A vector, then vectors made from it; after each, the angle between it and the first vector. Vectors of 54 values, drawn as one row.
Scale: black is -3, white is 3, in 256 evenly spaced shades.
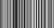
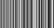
partly aligned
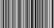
partly opposed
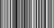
nearly parallel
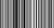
nearly parallel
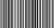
nearly opposite
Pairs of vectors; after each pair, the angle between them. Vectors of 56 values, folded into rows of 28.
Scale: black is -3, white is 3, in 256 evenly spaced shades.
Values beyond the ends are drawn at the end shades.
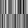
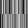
partly aligned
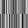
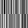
partly aligned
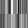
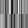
nearly opposite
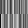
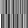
nearly opposite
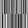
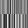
partly opposed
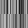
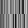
partly aligned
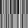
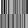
orthogonal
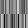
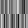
nearly parallel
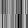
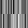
partly opposed
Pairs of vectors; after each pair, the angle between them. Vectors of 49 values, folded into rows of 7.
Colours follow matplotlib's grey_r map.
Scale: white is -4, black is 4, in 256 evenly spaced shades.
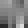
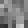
nearly parallel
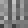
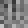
nearly opposite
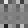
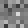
partly aligned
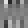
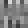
nearly opposite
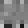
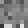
nearly opposite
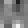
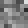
partly aligned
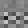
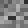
partly opposed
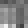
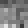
nearly parallel
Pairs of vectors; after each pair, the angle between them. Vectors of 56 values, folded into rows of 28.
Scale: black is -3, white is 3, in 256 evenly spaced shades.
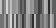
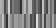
orthogonal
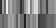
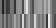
orthogonal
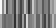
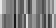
nearly parallel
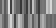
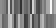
nearly parallel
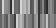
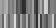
partly opposed
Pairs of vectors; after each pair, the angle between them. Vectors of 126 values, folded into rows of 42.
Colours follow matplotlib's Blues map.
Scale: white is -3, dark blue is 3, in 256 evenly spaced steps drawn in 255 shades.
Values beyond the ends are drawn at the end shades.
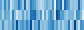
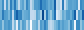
nearly opposite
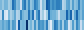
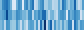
partly opposed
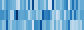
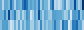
orthogonal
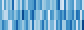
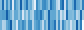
nearly opposite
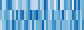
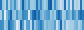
orthogonal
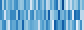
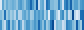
nearly opposite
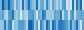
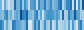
nearly opposite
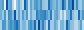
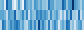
nearly parallel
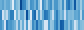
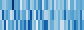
nearly opposite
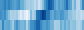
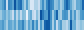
partly aligned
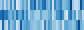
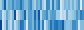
partly opposed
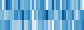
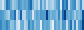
partly aligned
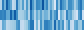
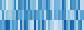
partly opposed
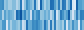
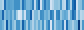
nearly opposite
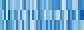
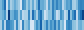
nearly parallel
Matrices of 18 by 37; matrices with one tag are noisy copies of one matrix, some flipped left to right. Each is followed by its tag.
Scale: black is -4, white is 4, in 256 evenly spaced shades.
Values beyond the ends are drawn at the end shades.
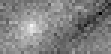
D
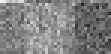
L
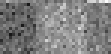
L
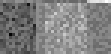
L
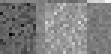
L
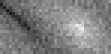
D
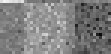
L
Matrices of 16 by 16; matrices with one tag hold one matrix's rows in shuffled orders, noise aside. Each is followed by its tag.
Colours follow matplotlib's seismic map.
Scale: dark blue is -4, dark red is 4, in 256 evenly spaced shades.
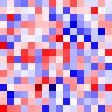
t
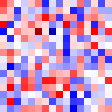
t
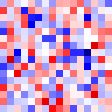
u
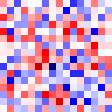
t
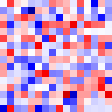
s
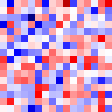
s
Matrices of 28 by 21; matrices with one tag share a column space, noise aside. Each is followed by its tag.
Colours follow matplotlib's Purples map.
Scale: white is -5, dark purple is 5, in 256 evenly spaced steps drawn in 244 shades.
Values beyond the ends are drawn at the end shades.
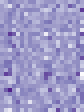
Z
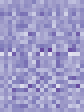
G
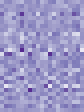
G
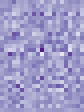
G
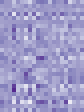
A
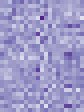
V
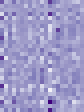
A
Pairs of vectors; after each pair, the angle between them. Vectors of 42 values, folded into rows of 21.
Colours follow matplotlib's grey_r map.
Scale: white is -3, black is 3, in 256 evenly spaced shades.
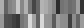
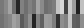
partly opposed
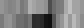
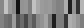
orthogonal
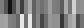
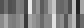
partly aligned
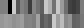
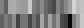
partly opposed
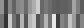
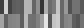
orthogonal
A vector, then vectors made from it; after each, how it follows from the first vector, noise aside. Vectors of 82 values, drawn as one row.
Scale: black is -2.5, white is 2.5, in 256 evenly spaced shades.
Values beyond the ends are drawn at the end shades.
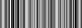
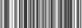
sign-scrambled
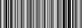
reversed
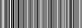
partly zeroed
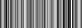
reversed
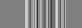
partly zeroed
